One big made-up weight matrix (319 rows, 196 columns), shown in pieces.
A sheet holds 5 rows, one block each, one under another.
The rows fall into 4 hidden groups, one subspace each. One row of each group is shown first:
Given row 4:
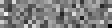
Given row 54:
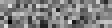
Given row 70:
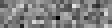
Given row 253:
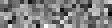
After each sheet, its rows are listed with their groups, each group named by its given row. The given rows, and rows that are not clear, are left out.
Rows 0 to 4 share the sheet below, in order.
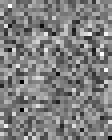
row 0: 54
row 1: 253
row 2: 70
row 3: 70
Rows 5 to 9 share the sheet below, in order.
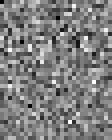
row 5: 70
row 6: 54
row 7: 54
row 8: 4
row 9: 54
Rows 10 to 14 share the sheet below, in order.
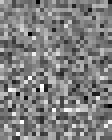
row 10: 70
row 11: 4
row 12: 4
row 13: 54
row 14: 4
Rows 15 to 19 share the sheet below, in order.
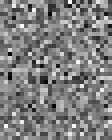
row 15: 70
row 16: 253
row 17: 54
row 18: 4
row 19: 4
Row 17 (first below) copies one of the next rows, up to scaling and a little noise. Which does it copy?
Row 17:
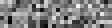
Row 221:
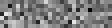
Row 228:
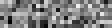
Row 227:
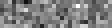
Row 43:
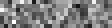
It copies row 228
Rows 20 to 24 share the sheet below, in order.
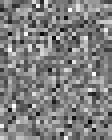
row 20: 54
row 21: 54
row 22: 70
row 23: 253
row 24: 70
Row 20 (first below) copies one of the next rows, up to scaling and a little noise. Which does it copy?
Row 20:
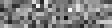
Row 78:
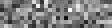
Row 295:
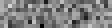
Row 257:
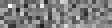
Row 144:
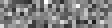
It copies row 78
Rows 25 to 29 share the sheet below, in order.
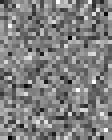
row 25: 70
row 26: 54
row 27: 253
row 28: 54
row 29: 70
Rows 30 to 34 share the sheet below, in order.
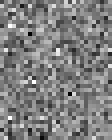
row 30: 70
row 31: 4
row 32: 4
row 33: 54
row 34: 54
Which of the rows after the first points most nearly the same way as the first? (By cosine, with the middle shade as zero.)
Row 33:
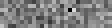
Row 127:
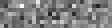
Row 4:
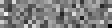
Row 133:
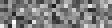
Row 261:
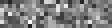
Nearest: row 133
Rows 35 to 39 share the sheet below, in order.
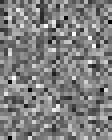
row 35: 4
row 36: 70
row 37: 253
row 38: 4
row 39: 253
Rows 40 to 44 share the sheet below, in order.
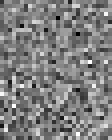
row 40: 70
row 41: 54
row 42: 253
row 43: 54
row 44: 70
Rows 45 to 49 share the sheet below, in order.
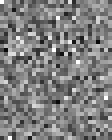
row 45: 70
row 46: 4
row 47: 54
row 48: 70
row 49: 253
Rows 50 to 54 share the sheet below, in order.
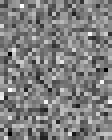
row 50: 70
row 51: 253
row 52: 70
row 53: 54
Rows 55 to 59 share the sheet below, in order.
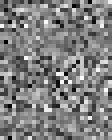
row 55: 253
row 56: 4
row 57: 4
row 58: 253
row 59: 253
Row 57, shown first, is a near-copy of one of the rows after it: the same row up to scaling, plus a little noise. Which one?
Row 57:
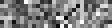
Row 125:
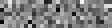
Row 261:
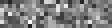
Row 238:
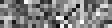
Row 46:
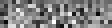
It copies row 238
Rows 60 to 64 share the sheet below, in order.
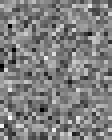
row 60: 253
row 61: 253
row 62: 54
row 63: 54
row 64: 54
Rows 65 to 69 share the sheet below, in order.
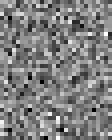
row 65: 54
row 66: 253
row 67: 54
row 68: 253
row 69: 4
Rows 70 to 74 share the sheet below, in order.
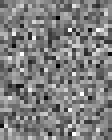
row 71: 70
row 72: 4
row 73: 4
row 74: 54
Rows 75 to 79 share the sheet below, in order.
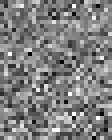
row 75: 70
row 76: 253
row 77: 70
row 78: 54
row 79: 70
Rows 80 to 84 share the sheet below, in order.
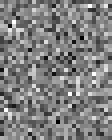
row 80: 253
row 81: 4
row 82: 70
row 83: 54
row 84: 4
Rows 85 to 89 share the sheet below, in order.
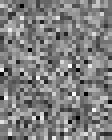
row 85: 70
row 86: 4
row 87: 54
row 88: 54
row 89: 54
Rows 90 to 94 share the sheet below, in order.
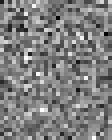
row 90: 70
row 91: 4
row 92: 54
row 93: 54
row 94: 253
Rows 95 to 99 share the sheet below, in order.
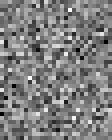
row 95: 54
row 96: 70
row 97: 4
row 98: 4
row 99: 70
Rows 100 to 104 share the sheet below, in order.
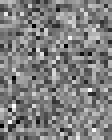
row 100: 4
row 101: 54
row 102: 253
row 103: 253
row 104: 70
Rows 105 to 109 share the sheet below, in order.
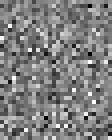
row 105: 253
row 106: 54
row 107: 253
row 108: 70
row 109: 4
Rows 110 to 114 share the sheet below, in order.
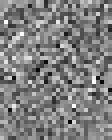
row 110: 4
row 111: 70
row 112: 253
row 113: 253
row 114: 54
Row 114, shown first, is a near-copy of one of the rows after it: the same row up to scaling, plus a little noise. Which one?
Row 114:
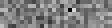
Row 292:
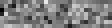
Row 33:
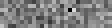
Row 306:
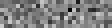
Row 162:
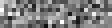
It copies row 33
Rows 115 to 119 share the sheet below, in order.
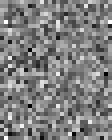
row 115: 4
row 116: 4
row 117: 70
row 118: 4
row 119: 54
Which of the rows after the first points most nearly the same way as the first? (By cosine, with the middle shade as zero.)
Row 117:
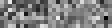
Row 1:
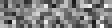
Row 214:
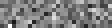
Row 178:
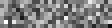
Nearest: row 214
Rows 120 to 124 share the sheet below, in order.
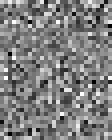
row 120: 4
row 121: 253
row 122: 4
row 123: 70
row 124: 54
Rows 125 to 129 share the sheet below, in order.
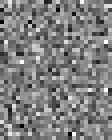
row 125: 4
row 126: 70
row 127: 70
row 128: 253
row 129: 54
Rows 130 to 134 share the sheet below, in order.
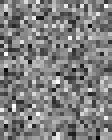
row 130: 4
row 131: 54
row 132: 4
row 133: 253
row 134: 4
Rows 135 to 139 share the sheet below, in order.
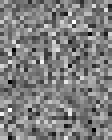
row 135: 253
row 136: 253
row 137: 54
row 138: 253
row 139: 70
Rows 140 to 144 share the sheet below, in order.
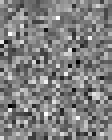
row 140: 70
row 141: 54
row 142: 54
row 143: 253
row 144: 54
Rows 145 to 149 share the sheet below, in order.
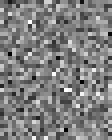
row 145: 4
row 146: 253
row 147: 54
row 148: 70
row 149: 4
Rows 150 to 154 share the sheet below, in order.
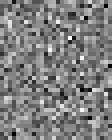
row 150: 253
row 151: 54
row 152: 4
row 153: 253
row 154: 253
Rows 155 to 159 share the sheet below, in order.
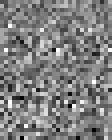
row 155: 70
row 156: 4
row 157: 253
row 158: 54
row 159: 70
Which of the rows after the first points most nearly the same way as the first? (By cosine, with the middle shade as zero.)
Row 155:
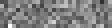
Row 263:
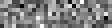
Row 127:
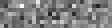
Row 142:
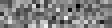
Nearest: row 127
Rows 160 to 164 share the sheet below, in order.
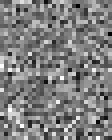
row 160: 54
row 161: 253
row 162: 54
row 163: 70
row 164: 4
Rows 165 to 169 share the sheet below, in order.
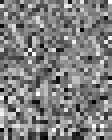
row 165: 70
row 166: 4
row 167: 4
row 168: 70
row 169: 54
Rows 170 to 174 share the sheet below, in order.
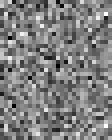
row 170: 70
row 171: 70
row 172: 4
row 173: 54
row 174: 70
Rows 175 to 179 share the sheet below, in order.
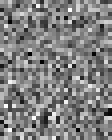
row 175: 54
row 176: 253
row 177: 54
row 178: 4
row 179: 4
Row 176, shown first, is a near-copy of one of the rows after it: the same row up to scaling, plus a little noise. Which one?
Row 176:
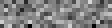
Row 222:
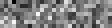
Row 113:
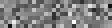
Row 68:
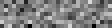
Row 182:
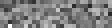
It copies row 68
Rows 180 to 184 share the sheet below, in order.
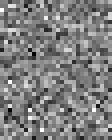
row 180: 54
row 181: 4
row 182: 253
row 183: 253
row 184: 4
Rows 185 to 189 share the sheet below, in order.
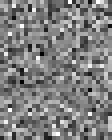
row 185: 70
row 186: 54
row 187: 70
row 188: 253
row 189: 253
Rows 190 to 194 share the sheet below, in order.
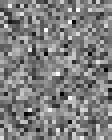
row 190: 54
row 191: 54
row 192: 70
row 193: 253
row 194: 54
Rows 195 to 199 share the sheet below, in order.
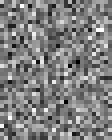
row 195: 70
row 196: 70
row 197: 54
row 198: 4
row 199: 54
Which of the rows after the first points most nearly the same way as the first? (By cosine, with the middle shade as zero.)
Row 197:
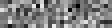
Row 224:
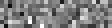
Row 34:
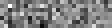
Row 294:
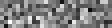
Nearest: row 294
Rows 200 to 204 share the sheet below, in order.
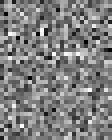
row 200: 4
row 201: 54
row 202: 4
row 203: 253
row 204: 54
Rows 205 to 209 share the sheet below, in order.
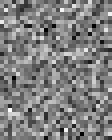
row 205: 253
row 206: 54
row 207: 253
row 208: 253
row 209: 4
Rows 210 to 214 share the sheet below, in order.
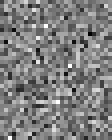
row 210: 4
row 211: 4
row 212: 54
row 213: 70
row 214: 253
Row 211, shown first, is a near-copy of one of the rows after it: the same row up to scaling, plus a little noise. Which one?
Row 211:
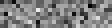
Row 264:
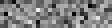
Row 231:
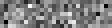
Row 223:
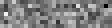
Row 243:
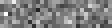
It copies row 264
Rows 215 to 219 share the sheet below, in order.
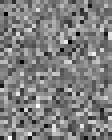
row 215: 4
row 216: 253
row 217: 70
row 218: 70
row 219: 253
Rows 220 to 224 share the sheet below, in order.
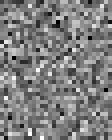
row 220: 4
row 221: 54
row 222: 253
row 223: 4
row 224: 54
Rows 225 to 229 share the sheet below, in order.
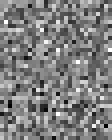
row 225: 4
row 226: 4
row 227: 54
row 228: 54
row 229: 70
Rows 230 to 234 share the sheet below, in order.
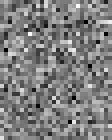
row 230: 54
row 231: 4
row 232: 70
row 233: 70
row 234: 54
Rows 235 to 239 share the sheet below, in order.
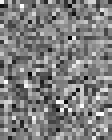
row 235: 70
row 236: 54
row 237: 54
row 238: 4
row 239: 70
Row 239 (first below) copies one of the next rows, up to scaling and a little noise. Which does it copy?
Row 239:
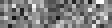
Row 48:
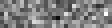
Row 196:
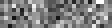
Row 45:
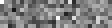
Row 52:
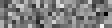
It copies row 196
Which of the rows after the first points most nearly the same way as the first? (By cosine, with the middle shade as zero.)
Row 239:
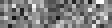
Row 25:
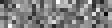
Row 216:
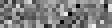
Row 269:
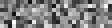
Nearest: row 269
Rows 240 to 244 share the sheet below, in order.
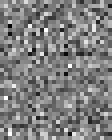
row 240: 253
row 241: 54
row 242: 54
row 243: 4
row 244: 54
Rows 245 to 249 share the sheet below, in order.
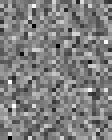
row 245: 4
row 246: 70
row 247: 253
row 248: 253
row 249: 253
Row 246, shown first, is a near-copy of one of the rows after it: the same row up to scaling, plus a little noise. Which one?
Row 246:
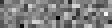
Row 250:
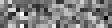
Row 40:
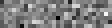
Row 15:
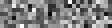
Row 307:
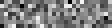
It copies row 40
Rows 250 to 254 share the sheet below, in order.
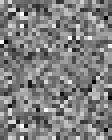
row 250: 70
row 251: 54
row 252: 253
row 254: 70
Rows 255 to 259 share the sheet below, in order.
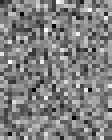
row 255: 70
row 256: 54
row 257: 54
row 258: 4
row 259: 253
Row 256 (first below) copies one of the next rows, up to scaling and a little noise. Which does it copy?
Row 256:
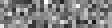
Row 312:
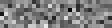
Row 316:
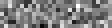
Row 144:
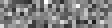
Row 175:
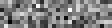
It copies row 144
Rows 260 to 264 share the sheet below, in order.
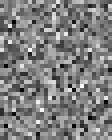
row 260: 253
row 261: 4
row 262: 253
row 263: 70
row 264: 4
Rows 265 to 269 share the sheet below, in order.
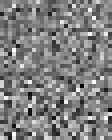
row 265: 70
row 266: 253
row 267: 253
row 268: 4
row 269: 253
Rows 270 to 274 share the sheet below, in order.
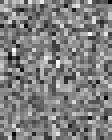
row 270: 253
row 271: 253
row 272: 4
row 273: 70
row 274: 253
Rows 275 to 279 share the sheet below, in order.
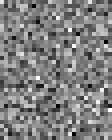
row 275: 70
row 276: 70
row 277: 70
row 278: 4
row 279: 54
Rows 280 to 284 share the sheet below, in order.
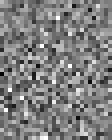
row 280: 70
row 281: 4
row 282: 54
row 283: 54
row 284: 54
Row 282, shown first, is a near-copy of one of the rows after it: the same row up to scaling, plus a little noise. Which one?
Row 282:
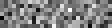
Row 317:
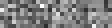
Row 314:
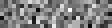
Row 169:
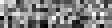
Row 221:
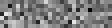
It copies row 314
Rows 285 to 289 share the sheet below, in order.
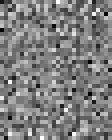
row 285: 70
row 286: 70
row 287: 253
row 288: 70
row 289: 54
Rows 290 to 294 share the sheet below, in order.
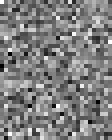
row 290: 70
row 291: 253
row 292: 54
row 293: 4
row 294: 54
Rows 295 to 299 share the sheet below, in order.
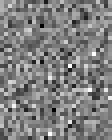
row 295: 54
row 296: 253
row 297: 54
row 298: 253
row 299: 54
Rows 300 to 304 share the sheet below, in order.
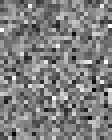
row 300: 4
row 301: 70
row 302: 253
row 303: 253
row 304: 253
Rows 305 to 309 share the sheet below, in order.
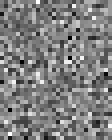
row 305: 70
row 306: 54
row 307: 70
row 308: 253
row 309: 253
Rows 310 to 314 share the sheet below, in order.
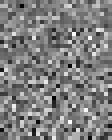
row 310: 70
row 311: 70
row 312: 54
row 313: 253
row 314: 54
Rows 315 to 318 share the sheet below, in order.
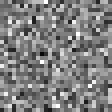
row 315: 54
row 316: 54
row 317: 54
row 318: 253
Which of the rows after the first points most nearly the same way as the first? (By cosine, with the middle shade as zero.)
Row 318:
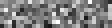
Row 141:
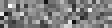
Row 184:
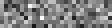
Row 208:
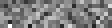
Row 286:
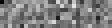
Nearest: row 141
